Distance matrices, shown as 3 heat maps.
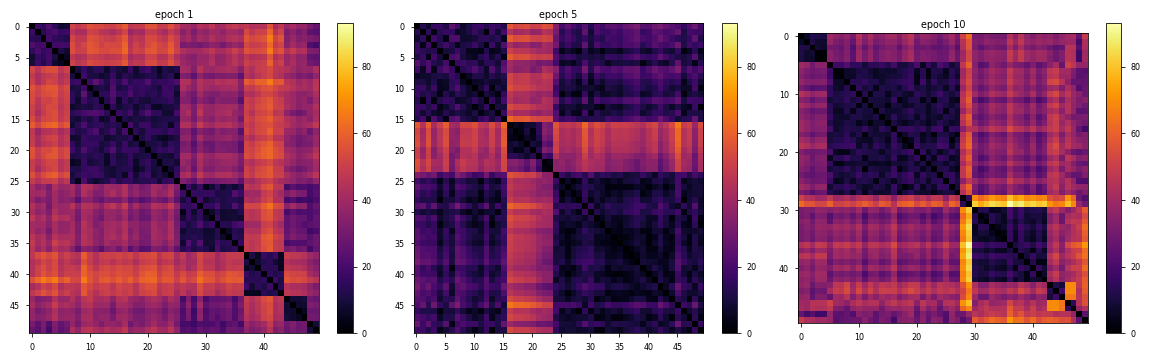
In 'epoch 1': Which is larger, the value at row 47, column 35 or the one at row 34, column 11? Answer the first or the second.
the second
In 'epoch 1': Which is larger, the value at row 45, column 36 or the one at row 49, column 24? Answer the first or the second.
the second
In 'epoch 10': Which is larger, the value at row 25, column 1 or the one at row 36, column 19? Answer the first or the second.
the second
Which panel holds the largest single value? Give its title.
epoch 10
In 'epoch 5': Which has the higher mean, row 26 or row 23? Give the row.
23
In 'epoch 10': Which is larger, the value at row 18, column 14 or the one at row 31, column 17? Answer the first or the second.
the second
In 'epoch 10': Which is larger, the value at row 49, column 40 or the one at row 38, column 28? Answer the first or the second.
the second
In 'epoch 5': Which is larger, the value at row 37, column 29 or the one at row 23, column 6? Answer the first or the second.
the second
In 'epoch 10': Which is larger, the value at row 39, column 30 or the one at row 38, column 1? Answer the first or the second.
the second
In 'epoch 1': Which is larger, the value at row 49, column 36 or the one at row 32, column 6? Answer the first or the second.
the second
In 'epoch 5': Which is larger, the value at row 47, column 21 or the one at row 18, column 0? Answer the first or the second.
the second
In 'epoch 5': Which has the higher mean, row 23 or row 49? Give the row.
23
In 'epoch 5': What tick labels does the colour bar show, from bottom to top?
0, 20, 40, 60, 80
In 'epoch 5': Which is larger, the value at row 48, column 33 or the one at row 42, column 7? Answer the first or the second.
the second
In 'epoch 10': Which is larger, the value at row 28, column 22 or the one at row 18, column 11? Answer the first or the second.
the first
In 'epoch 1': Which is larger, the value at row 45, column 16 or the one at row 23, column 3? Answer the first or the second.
the second
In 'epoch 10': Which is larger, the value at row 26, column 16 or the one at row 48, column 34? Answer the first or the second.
the second
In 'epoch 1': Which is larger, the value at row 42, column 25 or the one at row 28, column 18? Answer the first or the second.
the first
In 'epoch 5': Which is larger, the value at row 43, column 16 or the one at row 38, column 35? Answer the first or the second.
the first
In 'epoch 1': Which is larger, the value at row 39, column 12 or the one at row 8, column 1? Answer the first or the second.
the first
